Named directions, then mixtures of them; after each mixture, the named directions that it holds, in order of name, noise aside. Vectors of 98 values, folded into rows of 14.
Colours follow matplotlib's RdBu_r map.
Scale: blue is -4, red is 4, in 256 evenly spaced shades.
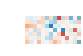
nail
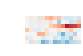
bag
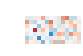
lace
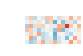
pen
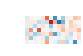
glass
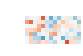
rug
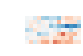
bag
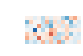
lace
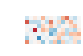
lace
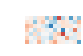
nail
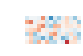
rug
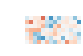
rug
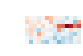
bag, pen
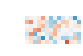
rug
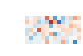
glass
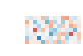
lace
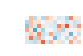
lace, pen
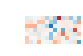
nail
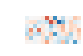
glass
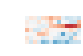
bag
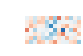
nail, pen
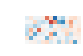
glass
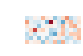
glass, lace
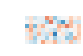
glass, pen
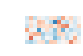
glass, pen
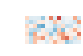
nail, rug
